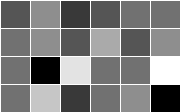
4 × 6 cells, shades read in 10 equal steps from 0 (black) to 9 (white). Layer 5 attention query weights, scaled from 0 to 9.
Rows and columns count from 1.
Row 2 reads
4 5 3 6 3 5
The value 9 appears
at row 3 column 6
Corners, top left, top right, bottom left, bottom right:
3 4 4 0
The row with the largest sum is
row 3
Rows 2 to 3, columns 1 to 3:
4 5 3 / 4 0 8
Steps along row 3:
down up down same up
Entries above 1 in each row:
6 6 5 5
